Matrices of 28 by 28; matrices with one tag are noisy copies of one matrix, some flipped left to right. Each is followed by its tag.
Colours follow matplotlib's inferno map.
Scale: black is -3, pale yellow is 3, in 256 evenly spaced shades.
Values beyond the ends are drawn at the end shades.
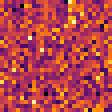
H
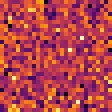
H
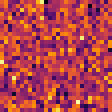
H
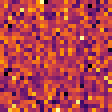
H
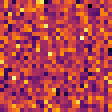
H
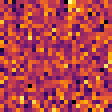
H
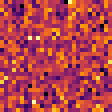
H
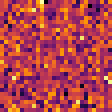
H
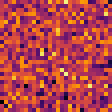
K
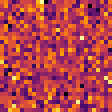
H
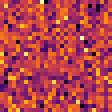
H
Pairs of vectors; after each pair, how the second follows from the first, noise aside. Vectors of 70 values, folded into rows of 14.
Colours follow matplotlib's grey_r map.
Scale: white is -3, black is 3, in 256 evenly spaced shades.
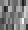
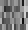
sign-scrambled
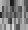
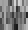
reversed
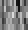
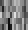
reversed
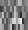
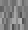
shrunk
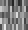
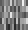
reversed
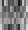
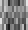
reversed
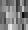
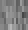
shrunk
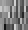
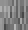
shrunk
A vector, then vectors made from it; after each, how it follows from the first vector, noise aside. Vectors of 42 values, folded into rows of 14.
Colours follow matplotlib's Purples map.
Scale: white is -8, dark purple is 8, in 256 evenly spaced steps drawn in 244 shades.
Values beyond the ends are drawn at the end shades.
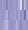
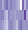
scaled up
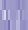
wrapped around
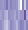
scaled up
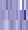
scaled up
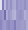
wrapped around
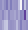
scaled up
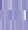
wrapped around
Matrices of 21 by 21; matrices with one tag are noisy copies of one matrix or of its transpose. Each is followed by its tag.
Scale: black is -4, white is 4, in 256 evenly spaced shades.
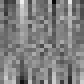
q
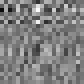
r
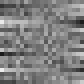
q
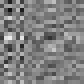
r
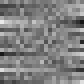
q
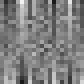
q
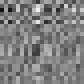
r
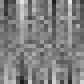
q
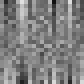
q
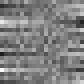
q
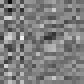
r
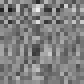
r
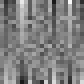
q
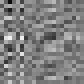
r
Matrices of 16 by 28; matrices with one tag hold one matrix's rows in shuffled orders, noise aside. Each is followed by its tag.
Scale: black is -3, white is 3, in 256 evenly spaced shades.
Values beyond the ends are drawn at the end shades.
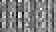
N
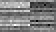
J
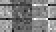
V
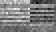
J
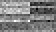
J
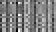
N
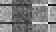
V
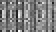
N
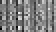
N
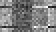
V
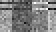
V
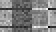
V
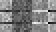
V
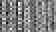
N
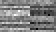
J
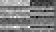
J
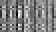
N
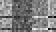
V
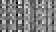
N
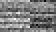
J
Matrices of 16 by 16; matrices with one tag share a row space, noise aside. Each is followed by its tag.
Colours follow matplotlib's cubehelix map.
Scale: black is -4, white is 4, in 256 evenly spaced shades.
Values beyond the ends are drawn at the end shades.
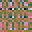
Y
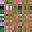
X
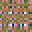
Y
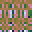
Y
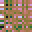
X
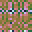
Y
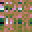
X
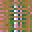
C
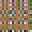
Y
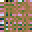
X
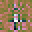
C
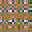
Y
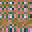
Y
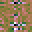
C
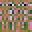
Y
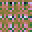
Y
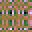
Y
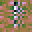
C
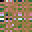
X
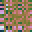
X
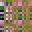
X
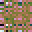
X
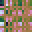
X
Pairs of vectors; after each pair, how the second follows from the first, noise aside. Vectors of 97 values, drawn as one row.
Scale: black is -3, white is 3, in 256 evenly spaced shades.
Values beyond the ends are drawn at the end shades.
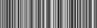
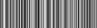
reversed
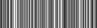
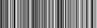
sign-scrambled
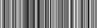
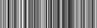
reversed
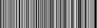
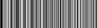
reversed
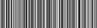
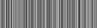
shrunk
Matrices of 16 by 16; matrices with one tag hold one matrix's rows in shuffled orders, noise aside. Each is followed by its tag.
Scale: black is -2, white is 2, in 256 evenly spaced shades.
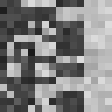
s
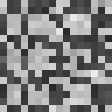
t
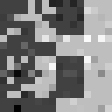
s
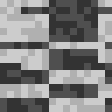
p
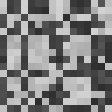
t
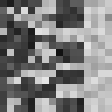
s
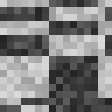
p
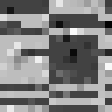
p
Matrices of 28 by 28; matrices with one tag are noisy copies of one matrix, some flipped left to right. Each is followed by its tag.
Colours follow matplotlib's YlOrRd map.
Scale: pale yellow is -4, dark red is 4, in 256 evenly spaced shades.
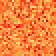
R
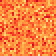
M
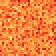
M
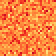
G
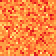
G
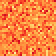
G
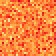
M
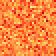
R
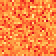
R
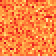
M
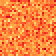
M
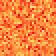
R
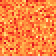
M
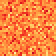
G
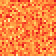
M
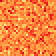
G
